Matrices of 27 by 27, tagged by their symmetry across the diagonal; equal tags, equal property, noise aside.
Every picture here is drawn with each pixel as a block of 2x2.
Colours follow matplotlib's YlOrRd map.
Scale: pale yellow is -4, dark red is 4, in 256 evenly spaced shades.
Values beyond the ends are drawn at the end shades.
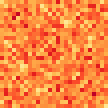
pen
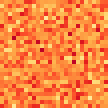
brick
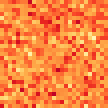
brick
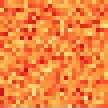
brick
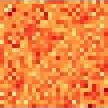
pen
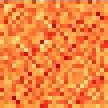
pen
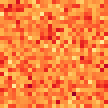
brick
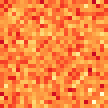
pen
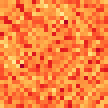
pen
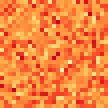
pen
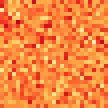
brick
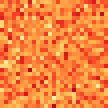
brick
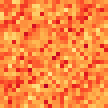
pen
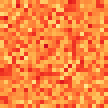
pen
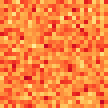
brick
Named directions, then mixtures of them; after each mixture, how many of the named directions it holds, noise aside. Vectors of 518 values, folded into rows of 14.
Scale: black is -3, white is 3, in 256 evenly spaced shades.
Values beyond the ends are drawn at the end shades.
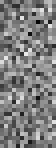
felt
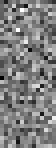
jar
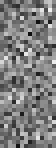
one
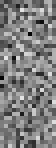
two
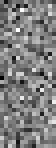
two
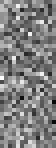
two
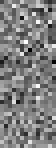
two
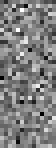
one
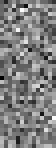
one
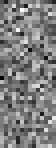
one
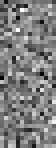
two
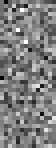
one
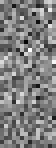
two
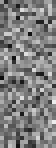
two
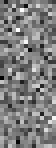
one
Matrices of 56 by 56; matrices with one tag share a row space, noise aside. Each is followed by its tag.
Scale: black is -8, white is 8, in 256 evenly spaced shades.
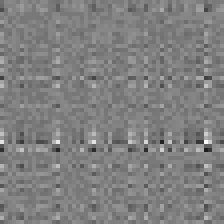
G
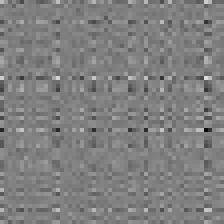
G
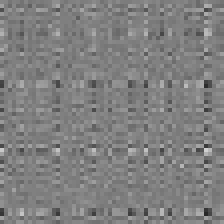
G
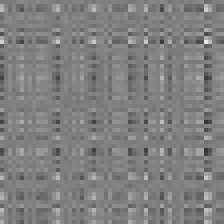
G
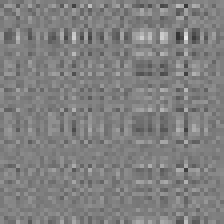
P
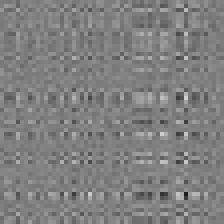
P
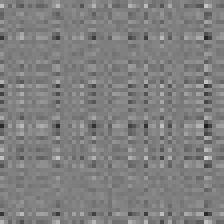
G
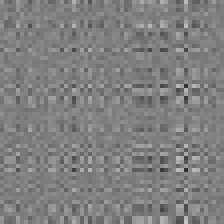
P
